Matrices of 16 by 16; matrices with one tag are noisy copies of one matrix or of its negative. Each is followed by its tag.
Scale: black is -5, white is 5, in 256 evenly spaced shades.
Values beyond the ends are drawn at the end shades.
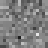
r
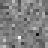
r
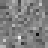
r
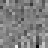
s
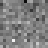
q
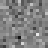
r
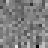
s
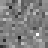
r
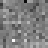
q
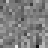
s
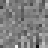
s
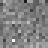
q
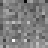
q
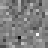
r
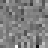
s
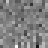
s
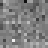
q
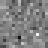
r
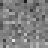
q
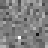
r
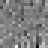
s
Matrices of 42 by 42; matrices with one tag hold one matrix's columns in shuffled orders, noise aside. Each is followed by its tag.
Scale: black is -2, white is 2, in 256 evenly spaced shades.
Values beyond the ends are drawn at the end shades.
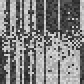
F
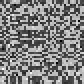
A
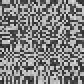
A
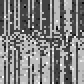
F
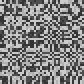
A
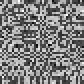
A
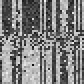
F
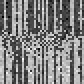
F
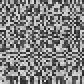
A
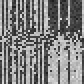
F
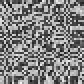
A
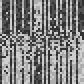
F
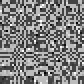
A
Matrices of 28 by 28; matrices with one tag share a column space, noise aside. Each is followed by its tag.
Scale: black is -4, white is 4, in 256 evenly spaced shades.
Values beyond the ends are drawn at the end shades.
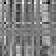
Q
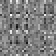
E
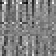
Q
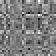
E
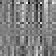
Q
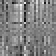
Q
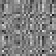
E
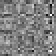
E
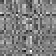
E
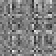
E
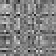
E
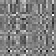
E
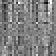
Q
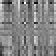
Q
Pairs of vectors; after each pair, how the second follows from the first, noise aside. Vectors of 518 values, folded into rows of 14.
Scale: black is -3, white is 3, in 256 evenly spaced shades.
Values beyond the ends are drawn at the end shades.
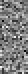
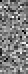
wrapped around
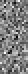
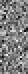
wrapped around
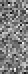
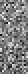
wrapped around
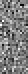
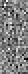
wrapped around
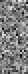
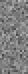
shrunk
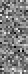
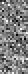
wrapped around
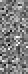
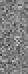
shrunk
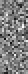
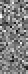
wrapped around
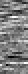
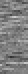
shrunk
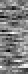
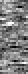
wrapped around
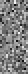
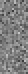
shrunk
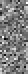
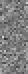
shrunk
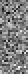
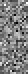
wrapped around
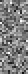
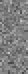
shrunk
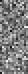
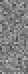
shrunk
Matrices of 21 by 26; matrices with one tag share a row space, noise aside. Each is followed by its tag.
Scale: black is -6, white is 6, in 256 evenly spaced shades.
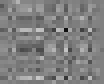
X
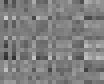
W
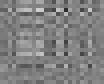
X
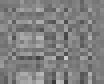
X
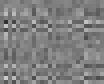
W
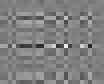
X
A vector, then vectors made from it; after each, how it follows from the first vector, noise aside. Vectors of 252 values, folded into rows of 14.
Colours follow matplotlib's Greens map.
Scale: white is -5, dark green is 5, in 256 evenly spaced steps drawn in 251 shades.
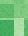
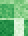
scaled up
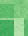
copied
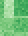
reversed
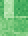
reversed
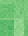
shrunk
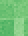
shrunk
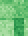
negated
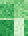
scaled up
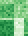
scaled up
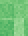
shrunk
